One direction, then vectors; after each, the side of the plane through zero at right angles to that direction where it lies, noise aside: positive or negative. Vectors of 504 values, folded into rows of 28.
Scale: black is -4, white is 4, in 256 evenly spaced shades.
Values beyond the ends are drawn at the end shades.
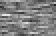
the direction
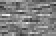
positive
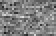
positive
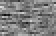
negative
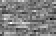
positive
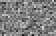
positive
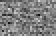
negative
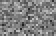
negative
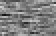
negative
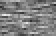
positive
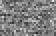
negative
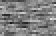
negative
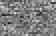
negative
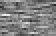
positive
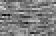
negative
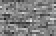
negative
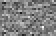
positive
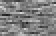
negative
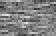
positive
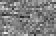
negative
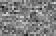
positive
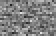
negative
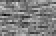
negative
